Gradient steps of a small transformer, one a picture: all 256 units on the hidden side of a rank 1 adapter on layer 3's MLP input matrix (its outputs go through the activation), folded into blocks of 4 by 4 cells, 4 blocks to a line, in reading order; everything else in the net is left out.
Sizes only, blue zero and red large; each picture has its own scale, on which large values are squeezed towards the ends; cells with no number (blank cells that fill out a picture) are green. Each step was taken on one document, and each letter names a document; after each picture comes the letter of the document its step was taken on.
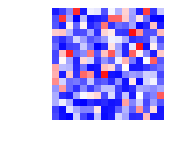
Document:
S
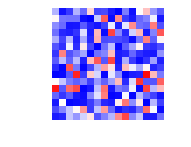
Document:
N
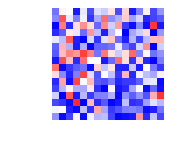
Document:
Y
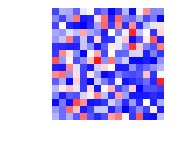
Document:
N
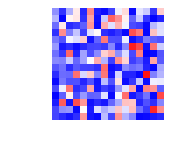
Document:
N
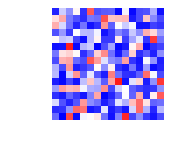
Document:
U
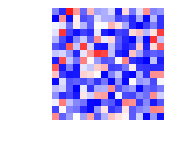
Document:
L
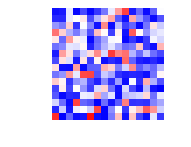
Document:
S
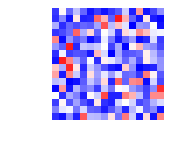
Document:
U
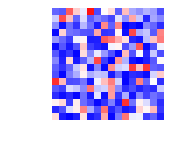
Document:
L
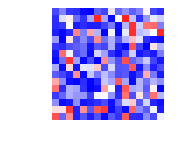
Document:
U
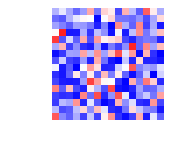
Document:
Y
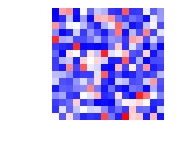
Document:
Y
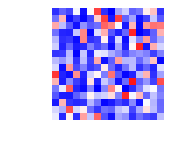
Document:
U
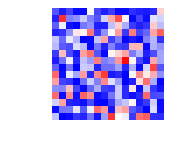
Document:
S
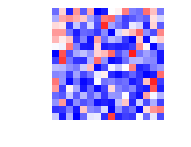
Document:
Y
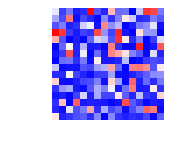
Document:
L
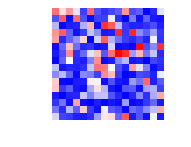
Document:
L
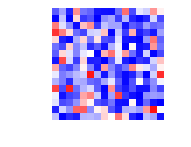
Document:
S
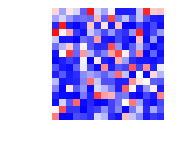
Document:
L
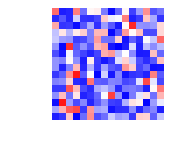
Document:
U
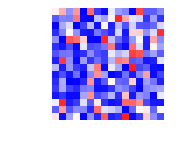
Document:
S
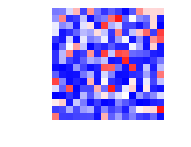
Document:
L
